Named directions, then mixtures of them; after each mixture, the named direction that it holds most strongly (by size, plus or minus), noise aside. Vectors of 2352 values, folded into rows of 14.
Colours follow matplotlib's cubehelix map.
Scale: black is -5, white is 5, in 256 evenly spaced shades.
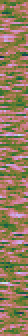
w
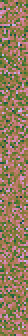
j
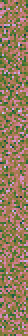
j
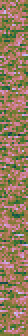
w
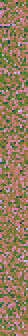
j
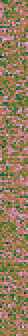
j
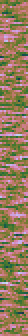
w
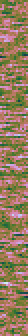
w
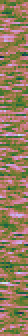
w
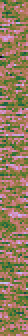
w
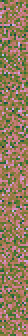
j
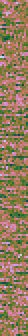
w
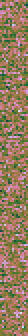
j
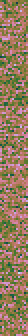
j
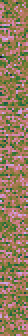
j
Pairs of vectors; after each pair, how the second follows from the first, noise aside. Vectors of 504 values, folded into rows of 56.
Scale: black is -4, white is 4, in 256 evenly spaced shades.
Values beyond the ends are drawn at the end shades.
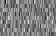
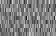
wrapped around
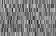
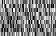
scaled up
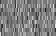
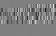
partly zeroed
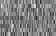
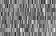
reversed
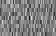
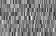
copied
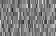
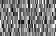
scaled up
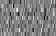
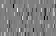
partly zeroed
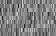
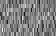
reversed
